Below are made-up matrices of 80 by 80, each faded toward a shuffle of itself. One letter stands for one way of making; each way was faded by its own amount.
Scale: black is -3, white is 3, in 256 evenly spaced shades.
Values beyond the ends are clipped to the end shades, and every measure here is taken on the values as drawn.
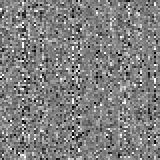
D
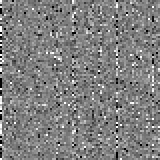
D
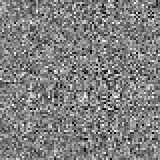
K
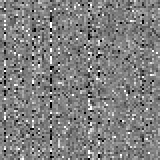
D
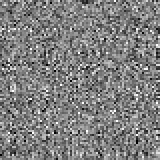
K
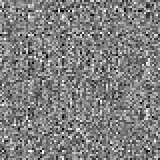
K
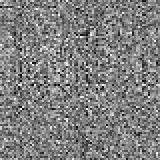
K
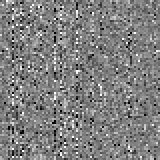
D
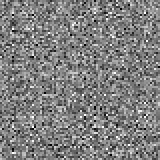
K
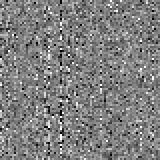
D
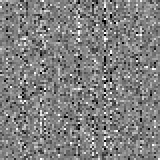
D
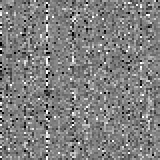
D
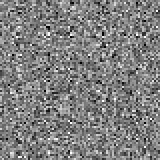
K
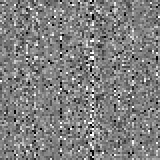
D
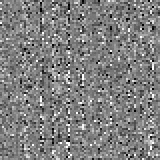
D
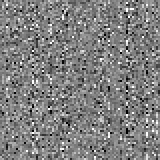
D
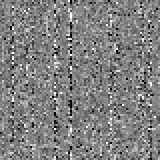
D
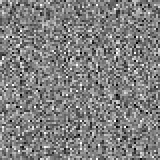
K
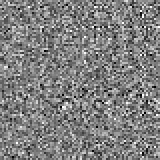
K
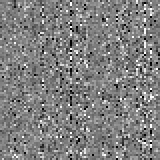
D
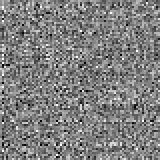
K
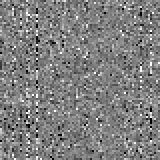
D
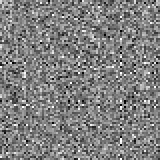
K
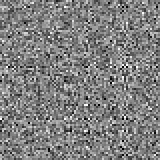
K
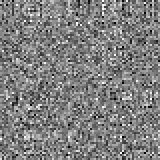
K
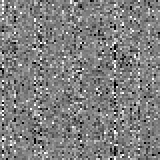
D
